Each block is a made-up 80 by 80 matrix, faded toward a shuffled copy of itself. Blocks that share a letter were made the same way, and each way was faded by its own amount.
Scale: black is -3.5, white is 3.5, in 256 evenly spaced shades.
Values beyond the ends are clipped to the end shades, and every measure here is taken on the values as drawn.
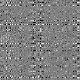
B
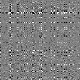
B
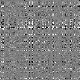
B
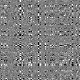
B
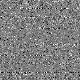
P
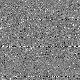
P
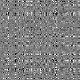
B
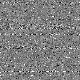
P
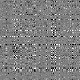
B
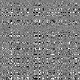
B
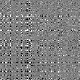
B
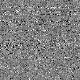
P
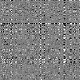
B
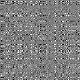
B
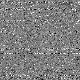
P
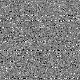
P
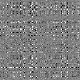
B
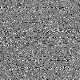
P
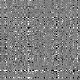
B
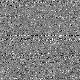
P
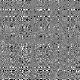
B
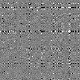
B
